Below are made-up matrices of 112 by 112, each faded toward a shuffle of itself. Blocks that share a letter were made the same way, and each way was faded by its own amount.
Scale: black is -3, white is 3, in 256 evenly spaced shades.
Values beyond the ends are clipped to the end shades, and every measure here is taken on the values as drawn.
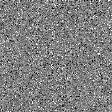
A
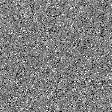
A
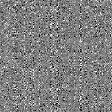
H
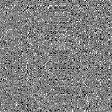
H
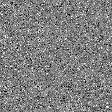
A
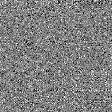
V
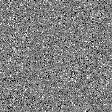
A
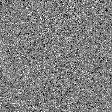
A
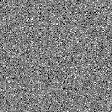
V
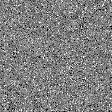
A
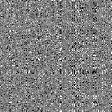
H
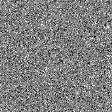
A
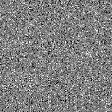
V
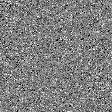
A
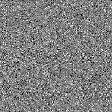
V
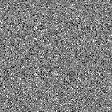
V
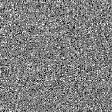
V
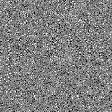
V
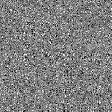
V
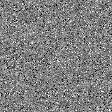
A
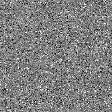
A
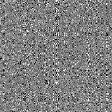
H
